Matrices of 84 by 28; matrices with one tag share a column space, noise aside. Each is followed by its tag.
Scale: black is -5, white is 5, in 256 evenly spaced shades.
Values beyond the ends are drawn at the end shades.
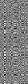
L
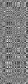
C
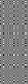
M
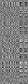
C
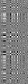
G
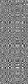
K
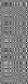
C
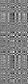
G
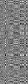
M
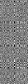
K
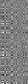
L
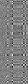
M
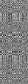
G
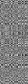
M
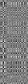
C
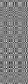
C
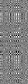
G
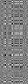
M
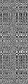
G
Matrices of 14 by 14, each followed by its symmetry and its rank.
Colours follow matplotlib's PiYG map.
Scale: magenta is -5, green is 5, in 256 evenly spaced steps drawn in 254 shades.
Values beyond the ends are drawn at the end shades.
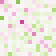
symmetric, full rank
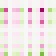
neither, rank one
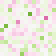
neither, full rank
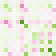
symmetric, rank three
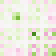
symmetric, rank three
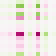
neither, rank one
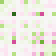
symmetric, rank three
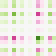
symmetric, rank one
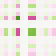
symmetric, rank one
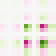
symmetric, rank one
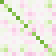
symmetric, full rank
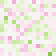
neither, full rank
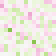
neither, full rank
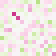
symmetric, full rank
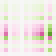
neither, rank one
